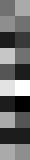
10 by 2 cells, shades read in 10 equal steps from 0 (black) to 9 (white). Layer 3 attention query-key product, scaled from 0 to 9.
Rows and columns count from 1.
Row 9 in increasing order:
1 1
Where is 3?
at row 5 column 1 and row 8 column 2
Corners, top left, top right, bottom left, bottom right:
4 6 6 5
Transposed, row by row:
4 5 1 7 3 8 1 6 1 6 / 6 4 2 4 1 9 0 3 1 5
